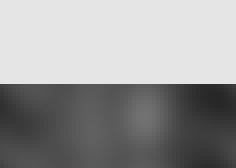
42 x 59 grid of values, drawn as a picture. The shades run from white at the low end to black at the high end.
The table splits into 2 rows of 1 panel. Panel 1,1: very low, flat. Panel 2,1: high, smooth.
